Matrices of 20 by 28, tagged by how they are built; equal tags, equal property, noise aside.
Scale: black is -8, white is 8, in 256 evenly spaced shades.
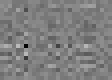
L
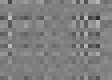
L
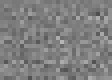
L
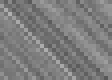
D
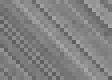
D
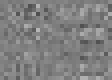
L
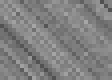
D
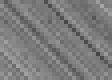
D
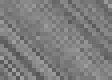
D
